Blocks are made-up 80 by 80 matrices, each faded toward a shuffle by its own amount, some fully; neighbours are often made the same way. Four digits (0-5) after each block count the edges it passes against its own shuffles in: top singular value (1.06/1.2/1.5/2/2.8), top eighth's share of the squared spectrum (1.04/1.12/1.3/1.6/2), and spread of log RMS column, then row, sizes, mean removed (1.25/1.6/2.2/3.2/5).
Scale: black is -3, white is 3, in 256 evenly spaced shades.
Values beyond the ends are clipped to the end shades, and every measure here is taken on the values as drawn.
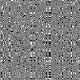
5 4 3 2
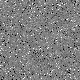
1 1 0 0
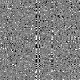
4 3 2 2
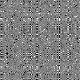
5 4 3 3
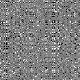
5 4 3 2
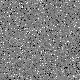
0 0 0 0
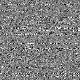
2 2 0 3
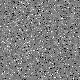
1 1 0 0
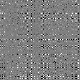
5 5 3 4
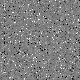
2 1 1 0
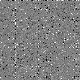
4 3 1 2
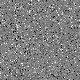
2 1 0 0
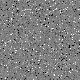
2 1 0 0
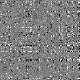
4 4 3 3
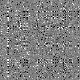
4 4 3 2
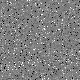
1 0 0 0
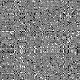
4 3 2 2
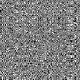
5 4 3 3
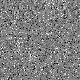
3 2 0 0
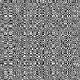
5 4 3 3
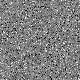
2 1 0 0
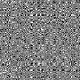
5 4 3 3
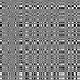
5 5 5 5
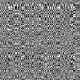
5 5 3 4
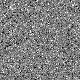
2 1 0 0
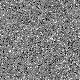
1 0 0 0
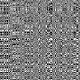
5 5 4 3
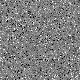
0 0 0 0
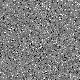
0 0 0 0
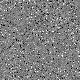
0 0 0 0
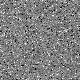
0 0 0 0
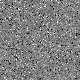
0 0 0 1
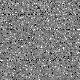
1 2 0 2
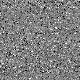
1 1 0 2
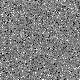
0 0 0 1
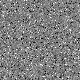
0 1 0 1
